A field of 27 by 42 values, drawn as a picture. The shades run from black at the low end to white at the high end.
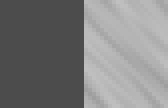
It is made of 1 by 2 panels. Panel 1,1: low, flat. Panel 1,2: high, slanting down to the right, faint in contrast.
